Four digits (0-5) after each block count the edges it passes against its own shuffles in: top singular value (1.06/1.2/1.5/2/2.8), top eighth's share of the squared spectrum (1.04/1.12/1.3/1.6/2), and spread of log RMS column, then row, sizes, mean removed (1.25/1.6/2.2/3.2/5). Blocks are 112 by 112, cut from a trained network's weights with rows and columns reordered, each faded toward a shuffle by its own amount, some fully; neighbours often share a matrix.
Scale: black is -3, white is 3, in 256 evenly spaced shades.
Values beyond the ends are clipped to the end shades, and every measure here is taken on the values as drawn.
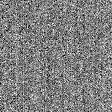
2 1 0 0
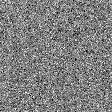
0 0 0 0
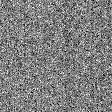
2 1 0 0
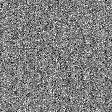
1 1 0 0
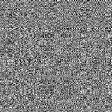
4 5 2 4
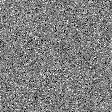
0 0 0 0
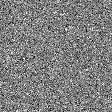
0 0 0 0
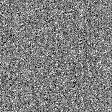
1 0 0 0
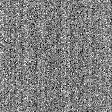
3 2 0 1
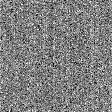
2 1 0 0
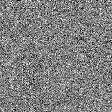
3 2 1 1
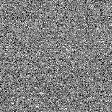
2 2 2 0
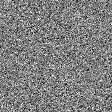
0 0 0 0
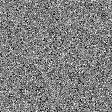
0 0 0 0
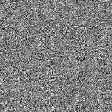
3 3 2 2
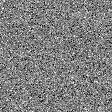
0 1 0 0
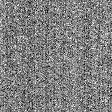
3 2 0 1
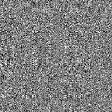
3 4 3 2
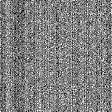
4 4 2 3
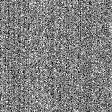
3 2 0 0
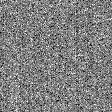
1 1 0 0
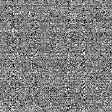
3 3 3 2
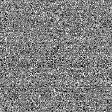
2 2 2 1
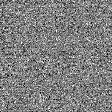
2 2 1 0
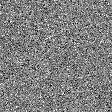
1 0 0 0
